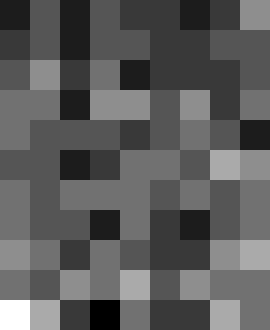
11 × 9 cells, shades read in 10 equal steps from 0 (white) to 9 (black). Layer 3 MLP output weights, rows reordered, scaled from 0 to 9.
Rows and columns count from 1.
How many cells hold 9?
1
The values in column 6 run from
5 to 7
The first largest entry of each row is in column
1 3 5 3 9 3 2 4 3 2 4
